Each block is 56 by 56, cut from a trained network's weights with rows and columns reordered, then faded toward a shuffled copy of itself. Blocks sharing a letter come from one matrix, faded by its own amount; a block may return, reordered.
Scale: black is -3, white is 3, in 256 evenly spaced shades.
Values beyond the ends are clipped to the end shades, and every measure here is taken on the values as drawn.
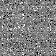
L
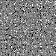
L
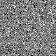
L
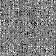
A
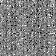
A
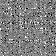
A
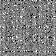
A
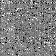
A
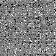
L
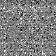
L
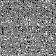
L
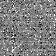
L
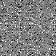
L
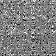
L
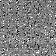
L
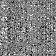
A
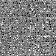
L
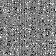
A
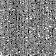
A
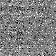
L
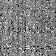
A
